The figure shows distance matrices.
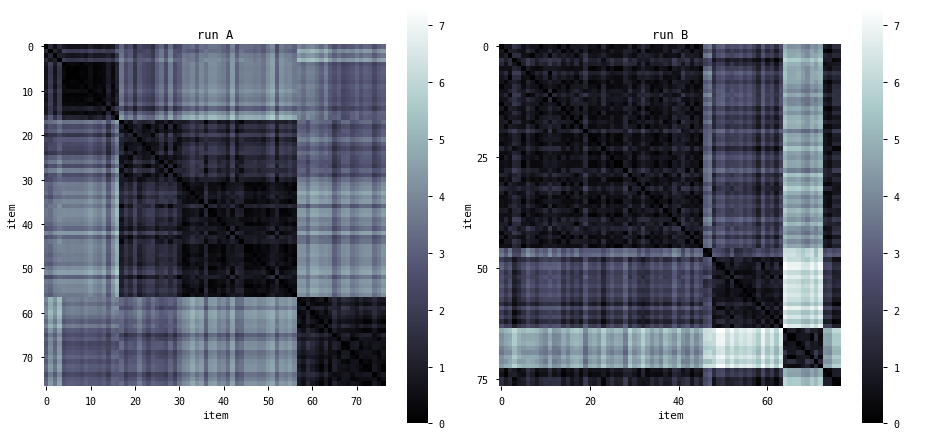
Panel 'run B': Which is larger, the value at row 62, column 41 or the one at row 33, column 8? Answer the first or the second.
the first
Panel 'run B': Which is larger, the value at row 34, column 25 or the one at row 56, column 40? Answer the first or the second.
the second
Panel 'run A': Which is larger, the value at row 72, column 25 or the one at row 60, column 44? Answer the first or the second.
the second
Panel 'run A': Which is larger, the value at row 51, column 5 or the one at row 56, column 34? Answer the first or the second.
the first
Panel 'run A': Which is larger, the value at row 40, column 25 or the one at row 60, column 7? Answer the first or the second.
the second
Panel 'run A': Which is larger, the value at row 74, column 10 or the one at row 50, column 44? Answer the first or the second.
the first
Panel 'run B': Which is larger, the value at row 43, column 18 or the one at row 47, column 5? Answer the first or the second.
the second
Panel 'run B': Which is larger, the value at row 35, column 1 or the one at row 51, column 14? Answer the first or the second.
the second
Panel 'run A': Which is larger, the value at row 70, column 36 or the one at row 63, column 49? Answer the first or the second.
the second
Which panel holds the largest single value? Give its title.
run B
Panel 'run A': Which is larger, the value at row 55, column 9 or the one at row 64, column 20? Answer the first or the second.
the first
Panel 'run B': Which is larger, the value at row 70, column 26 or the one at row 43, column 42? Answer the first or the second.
the first
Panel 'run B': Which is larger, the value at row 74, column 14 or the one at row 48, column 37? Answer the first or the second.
the second
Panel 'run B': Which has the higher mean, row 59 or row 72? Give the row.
72
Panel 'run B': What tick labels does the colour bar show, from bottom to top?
0, 1, 2, 3, 4, 5, 6, 7
